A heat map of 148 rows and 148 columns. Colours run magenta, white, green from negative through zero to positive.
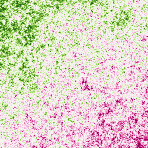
Ninth with the lowest average: bottom right. Ninth with the highest average: top left. Slope: up to the top left. Odd rows or columns: none. Average level on the scale: 50%. Histogram: bell-shaped. Stripes: none. Mirror symmetry: none.
